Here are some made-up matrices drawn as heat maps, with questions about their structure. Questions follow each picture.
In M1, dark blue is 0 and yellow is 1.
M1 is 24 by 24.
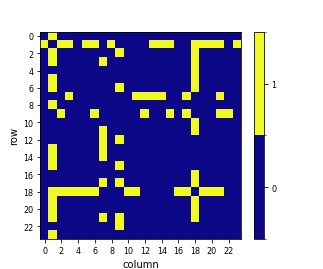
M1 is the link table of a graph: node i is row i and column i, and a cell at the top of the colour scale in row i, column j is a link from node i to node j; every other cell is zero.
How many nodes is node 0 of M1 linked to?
1
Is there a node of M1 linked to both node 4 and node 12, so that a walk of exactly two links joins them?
no
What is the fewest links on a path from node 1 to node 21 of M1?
1
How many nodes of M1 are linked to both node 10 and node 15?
0
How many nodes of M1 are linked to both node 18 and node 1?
7
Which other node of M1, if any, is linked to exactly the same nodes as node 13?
node 14
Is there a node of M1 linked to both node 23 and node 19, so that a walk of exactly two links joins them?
yes
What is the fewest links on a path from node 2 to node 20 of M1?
2
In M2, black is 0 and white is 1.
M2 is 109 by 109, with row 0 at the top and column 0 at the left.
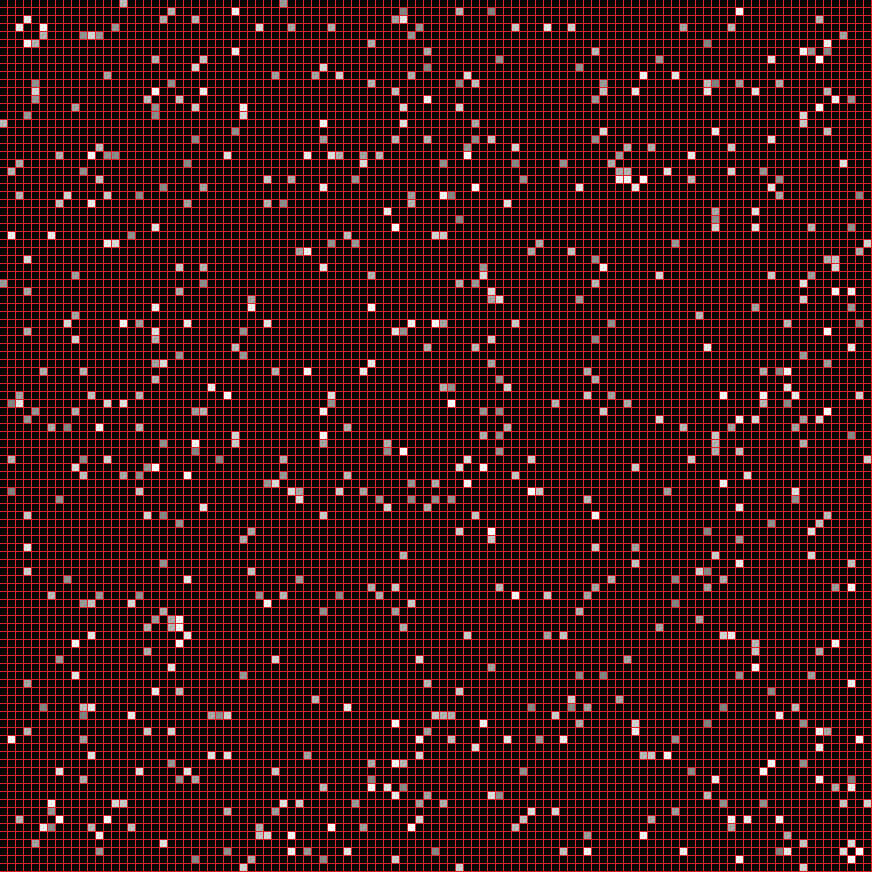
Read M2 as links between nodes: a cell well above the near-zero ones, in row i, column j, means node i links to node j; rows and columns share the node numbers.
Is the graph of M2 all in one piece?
yes
